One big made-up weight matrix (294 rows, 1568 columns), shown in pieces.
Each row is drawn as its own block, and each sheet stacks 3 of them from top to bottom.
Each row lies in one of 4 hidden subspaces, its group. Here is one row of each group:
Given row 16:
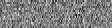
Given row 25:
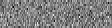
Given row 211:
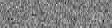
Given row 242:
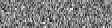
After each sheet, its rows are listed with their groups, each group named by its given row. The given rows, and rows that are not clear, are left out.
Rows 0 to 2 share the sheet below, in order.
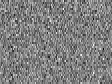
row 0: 242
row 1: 211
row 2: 211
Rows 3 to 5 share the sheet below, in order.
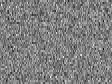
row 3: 211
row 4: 211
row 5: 242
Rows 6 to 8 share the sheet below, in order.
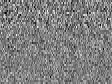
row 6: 242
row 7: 211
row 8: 242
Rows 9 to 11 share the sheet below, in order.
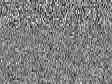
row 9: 16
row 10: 242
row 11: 211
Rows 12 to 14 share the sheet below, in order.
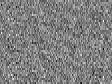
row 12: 211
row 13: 211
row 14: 211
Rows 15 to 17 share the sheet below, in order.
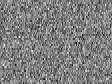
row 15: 25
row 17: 242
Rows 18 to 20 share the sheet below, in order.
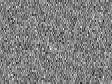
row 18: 211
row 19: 242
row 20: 211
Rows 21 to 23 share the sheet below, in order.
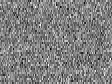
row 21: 16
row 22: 242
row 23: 25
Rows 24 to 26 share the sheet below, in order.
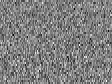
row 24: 25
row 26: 242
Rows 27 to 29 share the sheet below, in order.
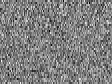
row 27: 242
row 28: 25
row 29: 211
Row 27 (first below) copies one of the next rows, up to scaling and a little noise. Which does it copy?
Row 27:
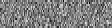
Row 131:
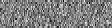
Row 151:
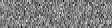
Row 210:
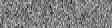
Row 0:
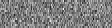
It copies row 131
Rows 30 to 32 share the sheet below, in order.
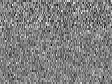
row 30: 25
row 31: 25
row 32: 211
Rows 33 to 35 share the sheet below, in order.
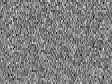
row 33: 211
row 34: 211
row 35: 211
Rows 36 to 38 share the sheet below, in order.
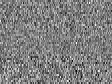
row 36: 242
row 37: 16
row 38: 16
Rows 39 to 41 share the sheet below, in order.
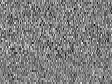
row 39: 25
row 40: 242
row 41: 211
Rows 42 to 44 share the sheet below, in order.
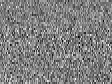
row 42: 211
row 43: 25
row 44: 25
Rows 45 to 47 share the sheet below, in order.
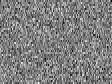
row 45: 16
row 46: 242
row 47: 25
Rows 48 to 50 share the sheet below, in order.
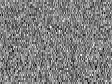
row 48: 16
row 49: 211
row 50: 242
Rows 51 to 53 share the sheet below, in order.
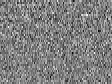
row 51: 242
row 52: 25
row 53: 242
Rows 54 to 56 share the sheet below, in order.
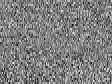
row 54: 25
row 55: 16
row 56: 25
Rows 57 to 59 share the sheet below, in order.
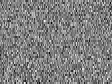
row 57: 25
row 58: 16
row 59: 16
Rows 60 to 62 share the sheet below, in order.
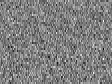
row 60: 211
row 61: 211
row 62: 211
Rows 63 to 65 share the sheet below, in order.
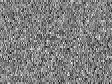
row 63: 16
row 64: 25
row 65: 242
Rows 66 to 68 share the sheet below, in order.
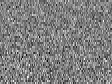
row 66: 211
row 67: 16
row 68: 25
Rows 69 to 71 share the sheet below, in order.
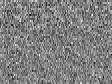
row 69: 16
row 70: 16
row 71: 211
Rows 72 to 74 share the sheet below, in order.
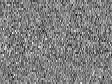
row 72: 16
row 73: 25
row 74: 211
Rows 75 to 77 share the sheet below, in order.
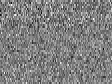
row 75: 242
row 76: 211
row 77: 16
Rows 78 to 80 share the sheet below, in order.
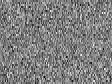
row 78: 25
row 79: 211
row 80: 25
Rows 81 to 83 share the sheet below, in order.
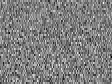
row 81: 211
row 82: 16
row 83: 16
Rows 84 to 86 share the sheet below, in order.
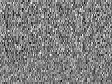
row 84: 16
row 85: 16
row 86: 242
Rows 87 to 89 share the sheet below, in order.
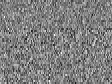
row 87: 16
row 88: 242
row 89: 16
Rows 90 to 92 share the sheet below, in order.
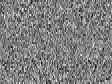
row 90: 16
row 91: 211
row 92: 242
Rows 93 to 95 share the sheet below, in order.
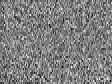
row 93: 16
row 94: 16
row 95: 25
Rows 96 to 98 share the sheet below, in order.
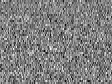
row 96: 242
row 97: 242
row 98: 242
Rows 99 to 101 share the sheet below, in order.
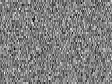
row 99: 16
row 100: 16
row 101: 16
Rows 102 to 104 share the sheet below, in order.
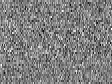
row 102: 25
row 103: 25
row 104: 16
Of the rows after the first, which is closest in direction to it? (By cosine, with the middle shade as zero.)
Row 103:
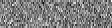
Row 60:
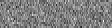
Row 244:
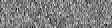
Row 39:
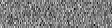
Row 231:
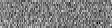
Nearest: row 231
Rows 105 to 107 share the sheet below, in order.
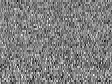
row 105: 16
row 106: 25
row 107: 242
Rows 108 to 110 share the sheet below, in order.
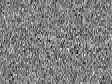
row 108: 16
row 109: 25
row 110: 211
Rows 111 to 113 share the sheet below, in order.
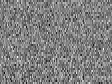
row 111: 16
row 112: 211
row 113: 16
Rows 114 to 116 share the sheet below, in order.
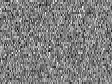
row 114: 16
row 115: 16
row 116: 211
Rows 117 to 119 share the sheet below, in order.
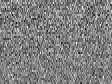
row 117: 16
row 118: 16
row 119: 211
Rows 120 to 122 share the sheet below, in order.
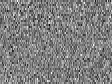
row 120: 16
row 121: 211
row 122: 25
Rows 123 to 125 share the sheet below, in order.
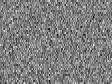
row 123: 211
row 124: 211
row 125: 16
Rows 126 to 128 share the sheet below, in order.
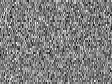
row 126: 25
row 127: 16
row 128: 25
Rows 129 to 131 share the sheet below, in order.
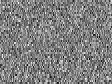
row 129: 16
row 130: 242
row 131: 242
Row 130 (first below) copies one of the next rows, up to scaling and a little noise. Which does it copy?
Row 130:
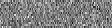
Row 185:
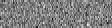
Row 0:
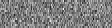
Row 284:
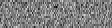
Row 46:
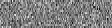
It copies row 46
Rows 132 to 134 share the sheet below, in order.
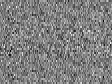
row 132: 211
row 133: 25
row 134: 211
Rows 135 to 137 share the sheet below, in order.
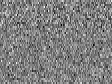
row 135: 242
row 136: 211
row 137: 211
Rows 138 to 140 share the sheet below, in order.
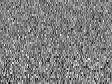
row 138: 211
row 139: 16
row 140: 25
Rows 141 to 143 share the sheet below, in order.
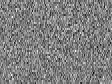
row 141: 242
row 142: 25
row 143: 211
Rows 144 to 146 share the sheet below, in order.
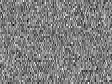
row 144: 25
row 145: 16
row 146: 242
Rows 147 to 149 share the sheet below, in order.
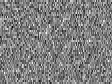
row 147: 16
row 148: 16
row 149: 16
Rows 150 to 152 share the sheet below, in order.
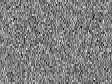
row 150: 211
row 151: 242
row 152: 25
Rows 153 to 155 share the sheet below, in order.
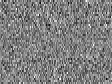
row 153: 242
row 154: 211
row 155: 242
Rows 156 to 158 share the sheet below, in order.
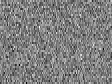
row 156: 16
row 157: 211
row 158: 16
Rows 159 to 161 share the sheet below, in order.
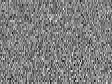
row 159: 242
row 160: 25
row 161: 25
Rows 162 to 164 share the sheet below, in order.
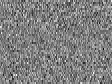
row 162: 25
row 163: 211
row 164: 211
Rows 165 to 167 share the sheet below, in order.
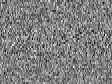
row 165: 211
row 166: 242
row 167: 16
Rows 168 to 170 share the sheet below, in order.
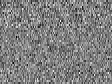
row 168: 16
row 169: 242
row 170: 25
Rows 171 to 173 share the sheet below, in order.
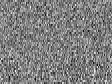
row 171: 25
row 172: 25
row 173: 242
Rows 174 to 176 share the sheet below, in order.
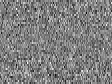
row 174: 242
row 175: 211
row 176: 242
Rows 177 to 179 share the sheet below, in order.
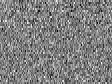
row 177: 25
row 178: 25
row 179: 242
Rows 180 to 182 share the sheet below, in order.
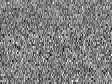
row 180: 16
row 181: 16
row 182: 25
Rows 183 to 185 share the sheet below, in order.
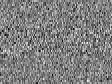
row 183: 25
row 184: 242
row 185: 242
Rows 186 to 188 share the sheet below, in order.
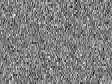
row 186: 242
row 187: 211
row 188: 211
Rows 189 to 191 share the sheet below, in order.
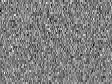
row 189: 242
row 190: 211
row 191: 16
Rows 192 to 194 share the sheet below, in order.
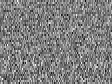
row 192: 16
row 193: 16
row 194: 242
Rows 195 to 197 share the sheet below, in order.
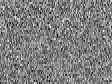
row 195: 16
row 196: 211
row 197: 16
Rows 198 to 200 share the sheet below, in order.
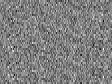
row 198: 211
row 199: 211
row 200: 211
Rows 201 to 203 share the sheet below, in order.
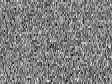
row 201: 16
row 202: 242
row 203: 25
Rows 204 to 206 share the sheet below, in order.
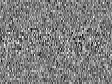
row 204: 211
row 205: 16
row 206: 211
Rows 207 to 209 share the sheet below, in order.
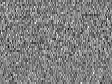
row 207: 242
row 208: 211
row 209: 211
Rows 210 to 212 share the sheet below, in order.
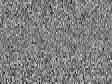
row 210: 242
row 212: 16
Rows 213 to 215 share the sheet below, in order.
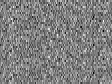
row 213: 211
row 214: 211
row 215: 211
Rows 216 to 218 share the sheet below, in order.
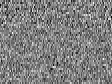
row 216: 242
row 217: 25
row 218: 211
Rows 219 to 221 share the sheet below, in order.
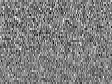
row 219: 16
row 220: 16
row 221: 211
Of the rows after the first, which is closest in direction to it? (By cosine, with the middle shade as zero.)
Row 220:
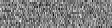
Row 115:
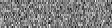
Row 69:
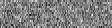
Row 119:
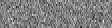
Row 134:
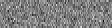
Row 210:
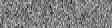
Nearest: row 69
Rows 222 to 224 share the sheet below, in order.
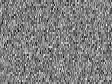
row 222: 242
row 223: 16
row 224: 242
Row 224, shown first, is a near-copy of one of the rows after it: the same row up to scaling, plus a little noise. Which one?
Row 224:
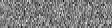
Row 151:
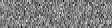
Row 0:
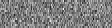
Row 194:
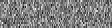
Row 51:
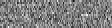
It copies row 151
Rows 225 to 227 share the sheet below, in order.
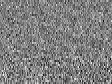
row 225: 211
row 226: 211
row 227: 25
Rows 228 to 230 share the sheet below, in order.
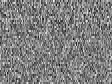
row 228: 242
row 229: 16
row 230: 16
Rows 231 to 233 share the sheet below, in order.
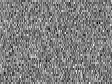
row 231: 25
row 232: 211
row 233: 16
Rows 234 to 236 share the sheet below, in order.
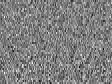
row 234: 16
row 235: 211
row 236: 16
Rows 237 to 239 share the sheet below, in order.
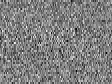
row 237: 16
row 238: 242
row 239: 16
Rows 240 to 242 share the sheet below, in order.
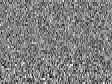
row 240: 242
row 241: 211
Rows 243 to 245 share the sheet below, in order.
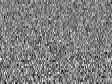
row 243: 16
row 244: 242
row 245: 16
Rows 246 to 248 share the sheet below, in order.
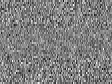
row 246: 242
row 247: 211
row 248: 25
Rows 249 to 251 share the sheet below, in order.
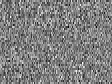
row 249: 25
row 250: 242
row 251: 16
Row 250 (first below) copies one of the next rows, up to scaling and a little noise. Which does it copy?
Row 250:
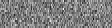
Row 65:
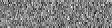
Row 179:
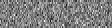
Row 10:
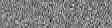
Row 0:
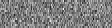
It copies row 0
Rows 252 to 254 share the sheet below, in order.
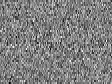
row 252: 16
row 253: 242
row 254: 25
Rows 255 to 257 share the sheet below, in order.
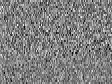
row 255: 16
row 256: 25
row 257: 16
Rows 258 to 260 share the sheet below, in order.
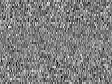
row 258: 25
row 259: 211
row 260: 211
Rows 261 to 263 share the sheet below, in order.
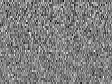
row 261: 242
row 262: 25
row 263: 211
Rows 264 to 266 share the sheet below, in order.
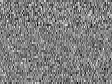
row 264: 25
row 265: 211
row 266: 25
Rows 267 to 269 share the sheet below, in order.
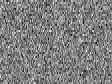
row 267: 16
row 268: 242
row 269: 242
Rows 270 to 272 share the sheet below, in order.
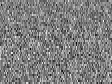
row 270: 211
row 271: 16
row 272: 16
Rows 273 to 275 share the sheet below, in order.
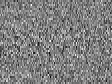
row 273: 16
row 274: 16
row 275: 242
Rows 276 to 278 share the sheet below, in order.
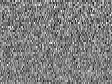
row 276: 242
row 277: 242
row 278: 25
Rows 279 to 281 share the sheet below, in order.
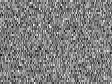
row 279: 16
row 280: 25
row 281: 16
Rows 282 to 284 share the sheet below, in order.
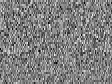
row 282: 16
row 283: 242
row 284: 242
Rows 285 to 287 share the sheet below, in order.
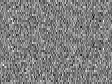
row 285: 211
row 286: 211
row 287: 242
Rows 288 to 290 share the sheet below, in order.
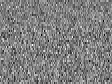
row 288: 211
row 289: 242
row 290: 242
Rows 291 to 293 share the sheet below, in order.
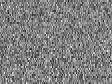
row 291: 211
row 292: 25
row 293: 16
